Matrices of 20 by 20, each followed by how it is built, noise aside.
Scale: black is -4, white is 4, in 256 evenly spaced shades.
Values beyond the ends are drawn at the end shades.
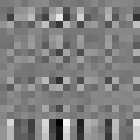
low rank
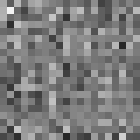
low rank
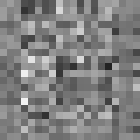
low rank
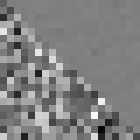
lower triangular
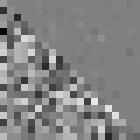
lower triangular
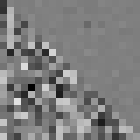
lower triangular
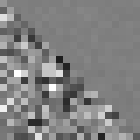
lower triangular
